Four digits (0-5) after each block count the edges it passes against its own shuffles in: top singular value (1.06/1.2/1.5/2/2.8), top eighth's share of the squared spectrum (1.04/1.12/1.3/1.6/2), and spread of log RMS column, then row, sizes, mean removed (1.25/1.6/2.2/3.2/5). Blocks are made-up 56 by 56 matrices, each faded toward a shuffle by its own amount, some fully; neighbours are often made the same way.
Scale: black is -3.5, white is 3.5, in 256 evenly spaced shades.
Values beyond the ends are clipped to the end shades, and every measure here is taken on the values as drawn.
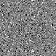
3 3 1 1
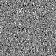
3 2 0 0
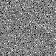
2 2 0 0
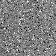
0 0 0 0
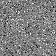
1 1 0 0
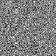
3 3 1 1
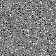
2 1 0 0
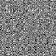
4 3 2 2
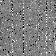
3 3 2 0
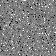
0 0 0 0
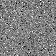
0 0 0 0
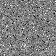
0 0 0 0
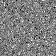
0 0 0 0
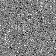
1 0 0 0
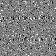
3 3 0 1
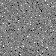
0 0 0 0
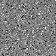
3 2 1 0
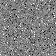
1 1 0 0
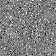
2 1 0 0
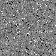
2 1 0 0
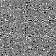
3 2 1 1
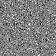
2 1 0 0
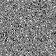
2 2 0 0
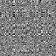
4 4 2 2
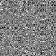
4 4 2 2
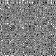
4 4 2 2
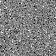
2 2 0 0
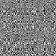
4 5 3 3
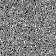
2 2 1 0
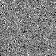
2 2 0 1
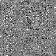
3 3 2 1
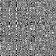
4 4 3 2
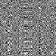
4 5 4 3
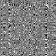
4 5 3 2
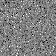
1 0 0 0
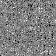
2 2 1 0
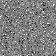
2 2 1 0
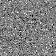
2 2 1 0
